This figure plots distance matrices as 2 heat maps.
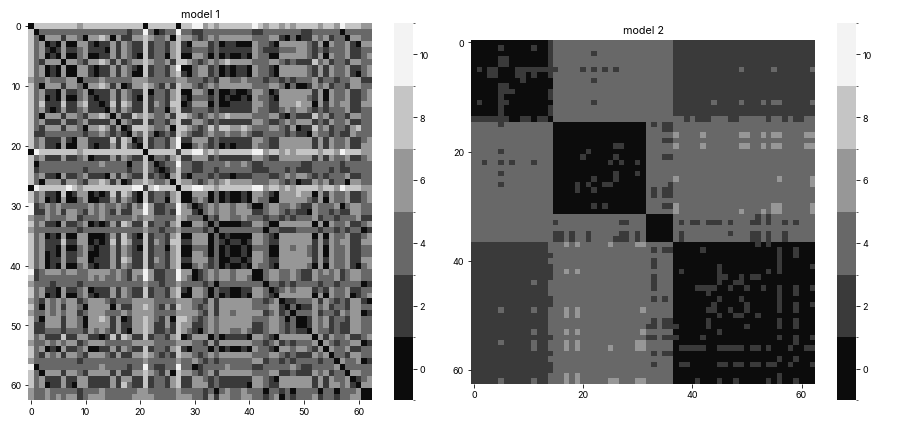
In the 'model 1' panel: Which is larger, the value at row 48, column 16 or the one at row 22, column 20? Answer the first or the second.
the first
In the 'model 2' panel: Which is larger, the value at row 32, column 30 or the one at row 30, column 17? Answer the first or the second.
the first
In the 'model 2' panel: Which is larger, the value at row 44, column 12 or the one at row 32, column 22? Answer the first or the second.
the second
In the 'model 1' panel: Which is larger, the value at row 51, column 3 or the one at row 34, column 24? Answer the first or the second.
the first
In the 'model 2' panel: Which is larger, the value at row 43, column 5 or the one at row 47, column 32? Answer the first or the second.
the second
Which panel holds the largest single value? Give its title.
model 1
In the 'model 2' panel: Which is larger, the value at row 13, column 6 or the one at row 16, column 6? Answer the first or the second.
the second
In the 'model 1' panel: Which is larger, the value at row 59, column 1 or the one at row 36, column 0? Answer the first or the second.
the second
